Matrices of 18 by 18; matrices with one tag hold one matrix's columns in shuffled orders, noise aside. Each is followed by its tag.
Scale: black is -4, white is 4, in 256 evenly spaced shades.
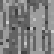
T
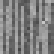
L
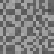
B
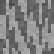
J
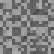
B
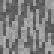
J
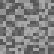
B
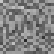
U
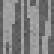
L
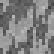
J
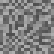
U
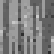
L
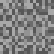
B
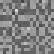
B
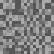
B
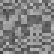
U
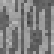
T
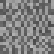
B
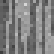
L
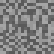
U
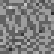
U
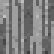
L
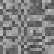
B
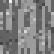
T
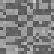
B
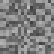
B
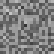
U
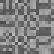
B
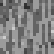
J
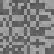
B
